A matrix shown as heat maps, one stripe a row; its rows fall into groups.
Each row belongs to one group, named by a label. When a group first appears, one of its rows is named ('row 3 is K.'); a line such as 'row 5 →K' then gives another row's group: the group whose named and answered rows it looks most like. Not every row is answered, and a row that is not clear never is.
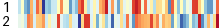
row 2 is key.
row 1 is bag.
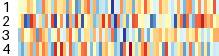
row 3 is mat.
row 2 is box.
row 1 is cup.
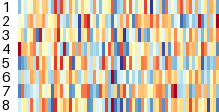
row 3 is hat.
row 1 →cup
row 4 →cup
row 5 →key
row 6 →mat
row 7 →bag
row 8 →mat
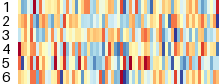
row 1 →hat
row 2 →mat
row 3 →box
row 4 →cup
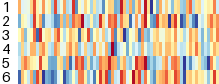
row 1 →cup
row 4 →mat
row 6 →bag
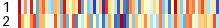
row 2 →cup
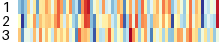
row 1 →hat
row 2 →hat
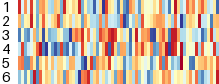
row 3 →bag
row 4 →bag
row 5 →box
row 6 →hat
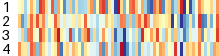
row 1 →box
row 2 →key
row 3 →key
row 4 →mat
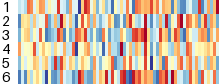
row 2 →cup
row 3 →bag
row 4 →cup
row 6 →bag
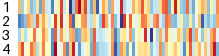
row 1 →bag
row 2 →key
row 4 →cup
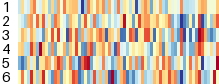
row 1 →box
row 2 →key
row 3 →box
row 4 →box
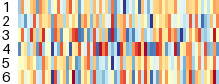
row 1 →mat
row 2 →hat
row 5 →cup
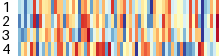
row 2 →hat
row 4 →box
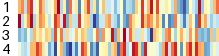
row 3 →hat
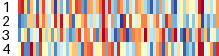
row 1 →box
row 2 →key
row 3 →bag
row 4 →box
